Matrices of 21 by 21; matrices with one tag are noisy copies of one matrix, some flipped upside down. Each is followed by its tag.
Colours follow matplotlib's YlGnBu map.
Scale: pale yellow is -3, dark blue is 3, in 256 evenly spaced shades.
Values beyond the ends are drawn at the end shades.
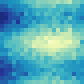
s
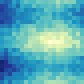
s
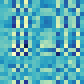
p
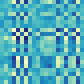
p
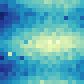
s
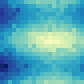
s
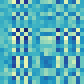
p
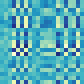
p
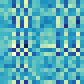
p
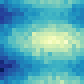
s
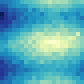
s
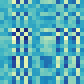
p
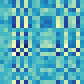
p
